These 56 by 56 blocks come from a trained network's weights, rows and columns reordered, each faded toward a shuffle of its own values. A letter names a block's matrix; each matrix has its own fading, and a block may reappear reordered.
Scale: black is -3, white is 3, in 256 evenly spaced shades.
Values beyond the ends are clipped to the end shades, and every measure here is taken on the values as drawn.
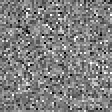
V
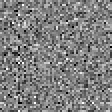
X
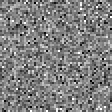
V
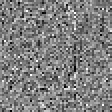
X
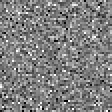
V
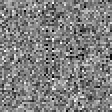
X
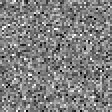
V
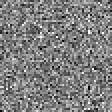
X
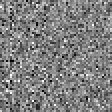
X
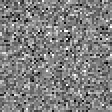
V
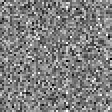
X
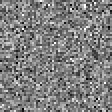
X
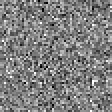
X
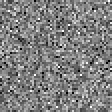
V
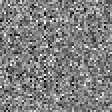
X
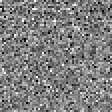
V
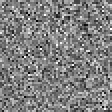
X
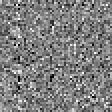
X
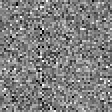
X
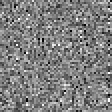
X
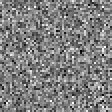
X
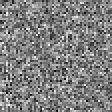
X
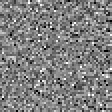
V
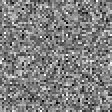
X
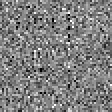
X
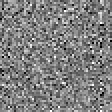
X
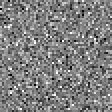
V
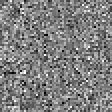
X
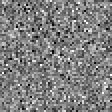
V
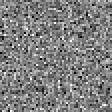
V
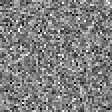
X
